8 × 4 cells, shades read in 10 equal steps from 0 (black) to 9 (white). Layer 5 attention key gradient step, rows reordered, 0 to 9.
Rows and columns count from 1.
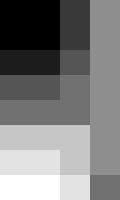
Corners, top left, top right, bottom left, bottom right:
0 5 9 4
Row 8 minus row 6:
2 2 1 -1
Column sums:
32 32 37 39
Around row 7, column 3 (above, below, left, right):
7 8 8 5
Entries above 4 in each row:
1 1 1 1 1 4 4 3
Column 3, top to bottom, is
2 2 3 4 4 7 7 8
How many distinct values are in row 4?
3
